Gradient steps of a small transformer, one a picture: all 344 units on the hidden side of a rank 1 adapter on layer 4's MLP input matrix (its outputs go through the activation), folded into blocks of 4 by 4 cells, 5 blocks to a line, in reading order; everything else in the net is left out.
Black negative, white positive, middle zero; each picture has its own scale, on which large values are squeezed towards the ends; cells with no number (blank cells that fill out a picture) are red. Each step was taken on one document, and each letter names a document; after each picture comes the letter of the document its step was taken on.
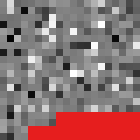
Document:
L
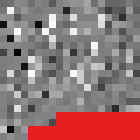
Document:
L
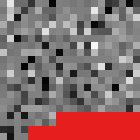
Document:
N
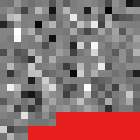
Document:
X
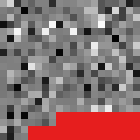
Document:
L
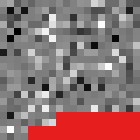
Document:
L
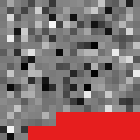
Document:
N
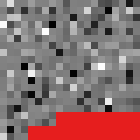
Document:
X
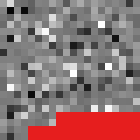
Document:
L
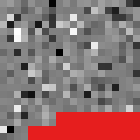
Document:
X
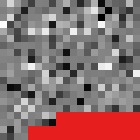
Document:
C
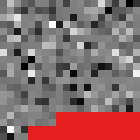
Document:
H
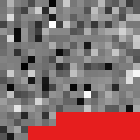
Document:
N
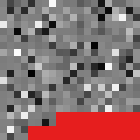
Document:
C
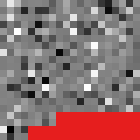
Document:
H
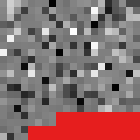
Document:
H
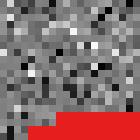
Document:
X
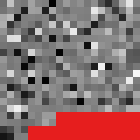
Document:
H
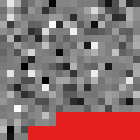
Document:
H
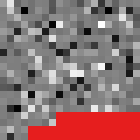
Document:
L
